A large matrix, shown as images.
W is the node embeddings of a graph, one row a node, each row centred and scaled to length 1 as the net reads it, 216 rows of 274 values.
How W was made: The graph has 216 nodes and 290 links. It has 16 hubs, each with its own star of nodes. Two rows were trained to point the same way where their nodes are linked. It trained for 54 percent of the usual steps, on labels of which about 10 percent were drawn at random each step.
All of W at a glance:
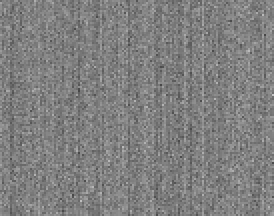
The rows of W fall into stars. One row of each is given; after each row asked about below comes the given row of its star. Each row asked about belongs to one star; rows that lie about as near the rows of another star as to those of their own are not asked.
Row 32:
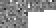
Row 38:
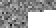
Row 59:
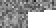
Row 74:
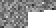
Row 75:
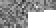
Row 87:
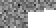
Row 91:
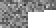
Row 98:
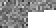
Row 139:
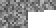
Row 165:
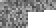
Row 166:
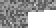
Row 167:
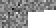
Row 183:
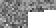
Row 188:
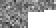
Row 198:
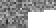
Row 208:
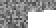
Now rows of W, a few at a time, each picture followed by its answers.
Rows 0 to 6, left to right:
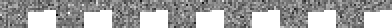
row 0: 38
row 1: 75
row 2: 167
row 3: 208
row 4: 198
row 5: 166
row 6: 98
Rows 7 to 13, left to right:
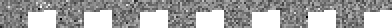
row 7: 198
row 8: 183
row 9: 166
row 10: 75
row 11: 87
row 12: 98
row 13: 208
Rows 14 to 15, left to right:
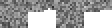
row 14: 87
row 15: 74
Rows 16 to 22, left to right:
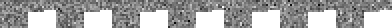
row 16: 32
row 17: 75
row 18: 32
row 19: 165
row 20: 91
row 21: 91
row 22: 167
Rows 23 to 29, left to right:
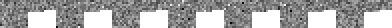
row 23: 32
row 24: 198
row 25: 166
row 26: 59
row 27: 188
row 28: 188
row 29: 166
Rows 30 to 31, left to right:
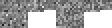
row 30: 32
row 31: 91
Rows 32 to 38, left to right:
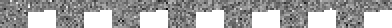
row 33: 139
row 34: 166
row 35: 139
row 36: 75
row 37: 139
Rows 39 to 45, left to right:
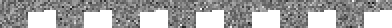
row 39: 98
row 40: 166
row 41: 74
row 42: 139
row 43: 87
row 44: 32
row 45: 139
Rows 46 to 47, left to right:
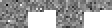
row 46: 59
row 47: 139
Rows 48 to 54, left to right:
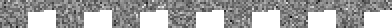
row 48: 74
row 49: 208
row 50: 91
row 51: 183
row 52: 98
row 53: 139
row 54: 75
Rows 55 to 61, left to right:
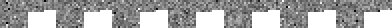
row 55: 59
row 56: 98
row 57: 75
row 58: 167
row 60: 208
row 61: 188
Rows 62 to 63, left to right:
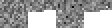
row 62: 74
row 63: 98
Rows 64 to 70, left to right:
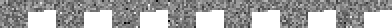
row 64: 183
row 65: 208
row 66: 59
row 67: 208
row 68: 38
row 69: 167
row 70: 87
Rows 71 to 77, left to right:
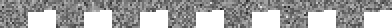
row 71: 208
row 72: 75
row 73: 32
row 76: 74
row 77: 38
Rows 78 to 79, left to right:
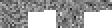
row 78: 198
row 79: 167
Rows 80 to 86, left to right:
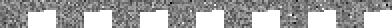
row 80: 165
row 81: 188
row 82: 183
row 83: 74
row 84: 87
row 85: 59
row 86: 165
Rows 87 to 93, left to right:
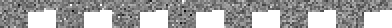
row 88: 91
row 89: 167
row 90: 59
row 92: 59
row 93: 98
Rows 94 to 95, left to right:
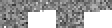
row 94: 75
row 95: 75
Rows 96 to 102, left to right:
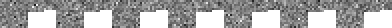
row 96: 167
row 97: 59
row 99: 183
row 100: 167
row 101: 139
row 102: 98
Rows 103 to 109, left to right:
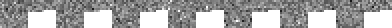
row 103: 74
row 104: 139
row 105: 98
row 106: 208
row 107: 183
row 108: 74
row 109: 188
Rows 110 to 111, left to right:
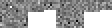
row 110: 183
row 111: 165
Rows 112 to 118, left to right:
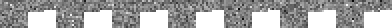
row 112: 98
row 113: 167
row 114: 183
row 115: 208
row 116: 167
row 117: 139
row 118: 59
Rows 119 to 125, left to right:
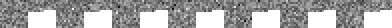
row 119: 87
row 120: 75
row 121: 38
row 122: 32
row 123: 183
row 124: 183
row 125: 139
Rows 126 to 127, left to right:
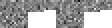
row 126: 167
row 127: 98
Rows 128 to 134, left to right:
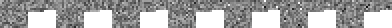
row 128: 183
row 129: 91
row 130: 139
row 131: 38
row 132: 32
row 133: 198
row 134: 98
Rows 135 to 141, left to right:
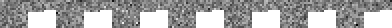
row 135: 165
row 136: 165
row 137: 208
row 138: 74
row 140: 59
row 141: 87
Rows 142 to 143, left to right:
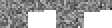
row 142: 91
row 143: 198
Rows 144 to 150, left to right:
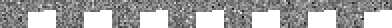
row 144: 198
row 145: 208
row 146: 208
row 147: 139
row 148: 208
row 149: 139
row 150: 198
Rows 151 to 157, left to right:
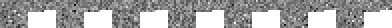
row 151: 165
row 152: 87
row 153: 91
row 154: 208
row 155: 74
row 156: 98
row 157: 167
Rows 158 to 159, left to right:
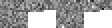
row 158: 183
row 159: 74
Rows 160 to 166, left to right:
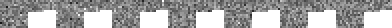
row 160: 166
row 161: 87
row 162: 32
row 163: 188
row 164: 198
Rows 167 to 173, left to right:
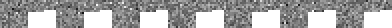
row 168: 188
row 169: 32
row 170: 75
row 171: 75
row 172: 208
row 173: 198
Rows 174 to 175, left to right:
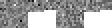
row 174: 91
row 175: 166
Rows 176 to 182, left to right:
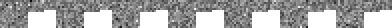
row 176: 32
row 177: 208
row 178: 32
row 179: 183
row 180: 166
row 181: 166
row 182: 32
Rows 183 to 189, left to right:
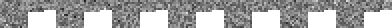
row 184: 167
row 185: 167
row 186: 87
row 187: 188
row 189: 183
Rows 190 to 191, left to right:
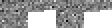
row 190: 98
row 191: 166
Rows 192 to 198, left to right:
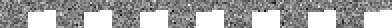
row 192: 91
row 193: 167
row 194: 38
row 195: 38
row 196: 38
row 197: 32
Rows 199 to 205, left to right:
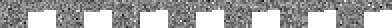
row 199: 198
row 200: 38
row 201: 139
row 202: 198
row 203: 167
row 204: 32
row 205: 91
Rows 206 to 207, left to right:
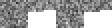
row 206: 139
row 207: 74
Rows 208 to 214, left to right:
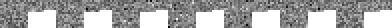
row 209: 38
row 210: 198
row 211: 165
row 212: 198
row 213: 38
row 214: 198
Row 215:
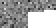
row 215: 91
